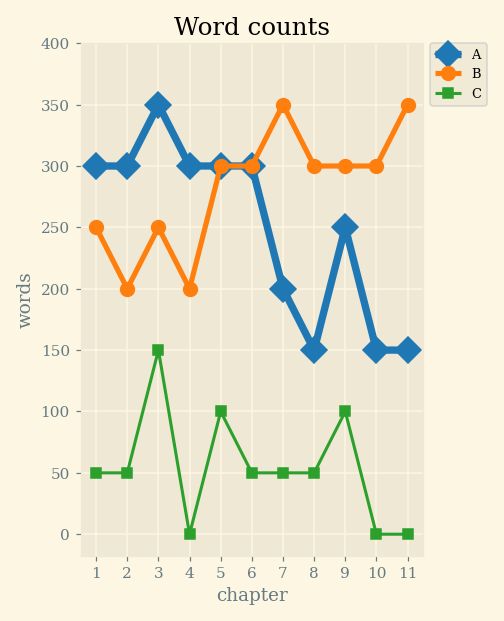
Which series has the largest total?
B
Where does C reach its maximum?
3
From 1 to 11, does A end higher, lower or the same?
lower
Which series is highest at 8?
B
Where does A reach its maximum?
3
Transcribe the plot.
Title: Word counts
x-axis: chapter, ticks 1 2 3 4 5 6 7 8 9 10 11
y-axis: words, ticks 0 50 100 150 200 250 300 350 400
Legend: A, B, C
Values:
A: 300 300 350 300 300 300 200 150 250 150 150
B: 250 200 250 200 300 300 350 300 300 300 350
C: 50 50 150 0 100 50 50 50 100 0 0
